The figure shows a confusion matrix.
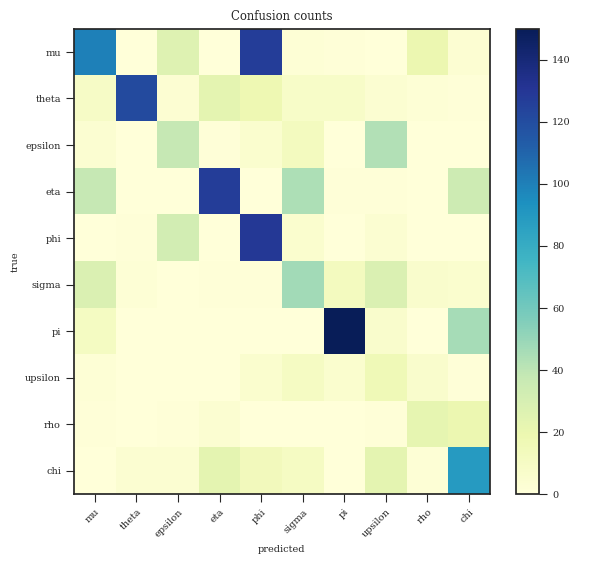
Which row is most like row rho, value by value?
upsilon
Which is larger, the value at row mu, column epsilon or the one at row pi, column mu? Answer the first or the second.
the first
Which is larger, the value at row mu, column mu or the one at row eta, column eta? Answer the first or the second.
the second
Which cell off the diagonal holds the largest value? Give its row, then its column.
mu, phi
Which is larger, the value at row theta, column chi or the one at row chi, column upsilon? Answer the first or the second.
the second
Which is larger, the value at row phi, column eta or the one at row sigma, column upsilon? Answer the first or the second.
the second
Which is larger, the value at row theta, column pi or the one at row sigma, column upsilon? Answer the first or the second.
the second
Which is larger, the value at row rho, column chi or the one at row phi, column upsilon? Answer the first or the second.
the first
